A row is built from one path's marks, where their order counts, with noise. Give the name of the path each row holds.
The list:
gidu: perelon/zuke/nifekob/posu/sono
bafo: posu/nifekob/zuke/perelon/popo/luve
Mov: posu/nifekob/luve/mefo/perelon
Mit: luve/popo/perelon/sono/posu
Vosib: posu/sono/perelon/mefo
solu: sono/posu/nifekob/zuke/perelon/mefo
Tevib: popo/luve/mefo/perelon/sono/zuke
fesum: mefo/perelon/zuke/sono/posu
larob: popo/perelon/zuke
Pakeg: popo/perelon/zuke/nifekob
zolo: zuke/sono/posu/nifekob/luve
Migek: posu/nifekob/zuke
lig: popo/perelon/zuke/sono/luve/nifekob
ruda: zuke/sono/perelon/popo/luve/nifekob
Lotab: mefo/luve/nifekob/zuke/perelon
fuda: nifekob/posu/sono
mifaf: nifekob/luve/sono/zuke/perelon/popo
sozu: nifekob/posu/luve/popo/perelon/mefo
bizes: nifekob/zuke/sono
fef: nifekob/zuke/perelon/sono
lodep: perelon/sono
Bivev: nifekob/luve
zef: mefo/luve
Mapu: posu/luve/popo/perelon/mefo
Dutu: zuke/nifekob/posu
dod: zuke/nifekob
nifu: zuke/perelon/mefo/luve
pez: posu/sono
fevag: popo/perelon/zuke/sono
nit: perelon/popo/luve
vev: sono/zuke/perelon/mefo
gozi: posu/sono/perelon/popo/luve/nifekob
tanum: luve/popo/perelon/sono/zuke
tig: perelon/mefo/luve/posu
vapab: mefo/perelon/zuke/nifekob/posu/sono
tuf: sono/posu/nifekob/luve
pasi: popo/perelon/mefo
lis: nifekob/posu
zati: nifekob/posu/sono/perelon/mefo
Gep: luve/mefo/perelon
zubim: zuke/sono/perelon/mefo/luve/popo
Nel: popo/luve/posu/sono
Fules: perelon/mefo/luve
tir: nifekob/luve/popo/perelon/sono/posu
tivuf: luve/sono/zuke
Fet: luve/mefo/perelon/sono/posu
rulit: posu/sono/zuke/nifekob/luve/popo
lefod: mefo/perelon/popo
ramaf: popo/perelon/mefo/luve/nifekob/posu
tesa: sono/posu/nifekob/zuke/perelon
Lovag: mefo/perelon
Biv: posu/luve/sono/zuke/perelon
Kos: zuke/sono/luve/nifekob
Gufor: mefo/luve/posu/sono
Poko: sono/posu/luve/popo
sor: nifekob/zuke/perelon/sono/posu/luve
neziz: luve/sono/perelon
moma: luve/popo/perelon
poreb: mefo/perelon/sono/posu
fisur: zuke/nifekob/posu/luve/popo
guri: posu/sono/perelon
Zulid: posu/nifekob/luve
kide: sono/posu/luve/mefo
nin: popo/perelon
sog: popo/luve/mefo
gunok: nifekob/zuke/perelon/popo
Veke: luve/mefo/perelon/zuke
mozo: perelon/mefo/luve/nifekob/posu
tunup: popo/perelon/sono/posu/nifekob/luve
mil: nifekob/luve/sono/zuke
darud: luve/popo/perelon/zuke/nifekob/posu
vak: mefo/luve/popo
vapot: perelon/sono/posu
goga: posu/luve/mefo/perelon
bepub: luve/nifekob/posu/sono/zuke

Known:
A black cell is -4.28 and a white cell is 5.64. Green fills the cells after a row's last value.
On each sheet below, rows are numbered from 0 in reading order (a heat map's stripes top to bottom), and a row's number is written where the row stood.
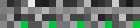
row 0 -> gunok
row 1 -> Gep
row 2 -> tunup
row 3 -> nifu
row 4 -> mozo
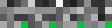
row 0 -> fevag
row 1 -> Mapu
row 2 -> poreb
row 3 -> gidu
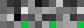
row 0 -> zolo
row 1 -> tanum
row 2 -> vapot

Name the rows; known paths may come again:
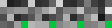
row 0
Veke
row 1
lodep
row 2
fesum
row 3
tesa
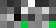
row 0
bizes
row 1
pasi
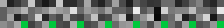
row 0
zubim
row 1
Gufor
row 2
sog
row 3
sozu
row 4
pez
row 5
dod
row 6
mifaf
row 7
tuf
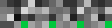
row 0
bepub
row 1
nin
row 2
gidu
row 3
vapab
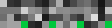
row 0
vapot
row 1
Bivev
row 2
larob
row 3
Zulid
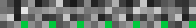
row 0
fuda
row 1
lig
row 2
mozo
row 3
ruda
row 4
zati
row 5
nit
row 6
fisur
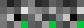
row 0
Kos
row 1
tir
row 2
mil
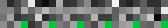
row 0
gunok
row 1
zef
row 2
tunup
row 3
darud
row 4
poreb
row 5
zolo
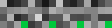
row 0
nifu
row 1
Mov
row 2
Mapu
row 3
fevag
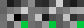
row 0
tivuf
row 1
Biv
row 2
Fet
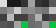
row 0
Gep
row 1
gozi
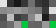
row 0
tig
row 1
rulit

